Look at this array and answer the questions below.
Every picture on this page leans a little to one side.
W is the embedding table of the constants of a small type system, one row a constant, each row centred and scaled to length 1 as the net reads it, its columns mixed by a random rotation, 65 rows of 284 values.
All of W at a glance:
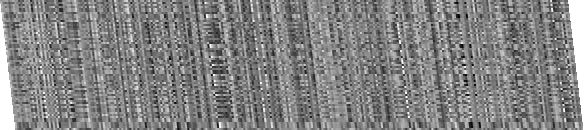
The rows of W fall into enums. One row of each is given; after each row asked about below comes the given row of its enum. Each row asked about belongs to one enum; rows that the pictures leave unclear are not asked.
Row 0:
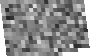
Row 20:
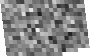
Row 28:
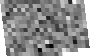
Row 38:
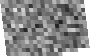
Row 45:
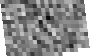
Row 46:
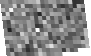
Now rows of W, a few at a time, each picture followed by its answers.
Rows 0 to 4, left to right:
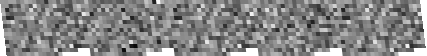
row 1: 28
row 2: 0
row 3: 38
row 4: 0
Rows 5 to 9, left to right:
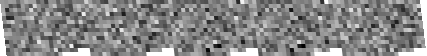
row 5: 0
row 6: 20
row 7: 28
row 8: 28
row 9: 38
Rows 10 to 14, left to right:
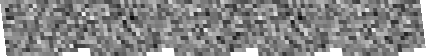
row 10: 0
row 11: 45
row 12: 20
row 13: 45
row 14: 20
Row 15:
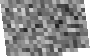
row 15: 38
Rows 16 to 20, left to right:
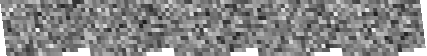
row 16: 46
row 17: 38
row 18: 20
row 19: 0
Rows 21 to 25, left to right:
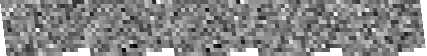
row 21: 46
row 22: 28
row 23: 28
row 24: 0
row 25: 20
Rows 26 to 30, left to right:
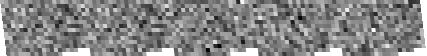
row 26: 38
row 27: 38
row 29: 45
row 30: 46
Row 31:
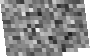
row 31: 20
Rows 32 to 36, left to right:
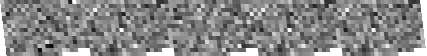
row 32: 28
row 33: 46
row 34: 0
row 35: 46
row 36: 46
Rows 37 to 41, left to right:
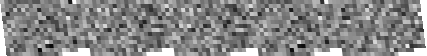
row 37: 28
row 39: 38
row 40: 28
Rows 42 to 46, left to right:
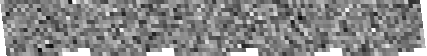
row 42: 28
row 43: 20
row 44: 0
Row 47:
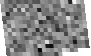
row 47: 28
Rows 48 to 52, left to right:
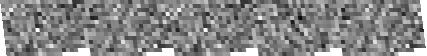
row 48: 46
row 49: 0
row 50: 46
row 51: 45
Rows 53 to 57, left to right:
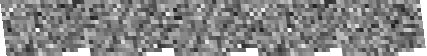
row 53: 46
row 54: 0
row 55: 0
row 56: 46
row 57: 38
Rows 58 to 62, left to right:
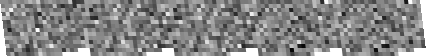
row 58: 46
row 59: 0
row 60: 0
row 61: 28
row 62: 28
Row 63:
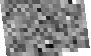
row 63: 28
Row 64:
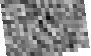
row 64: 45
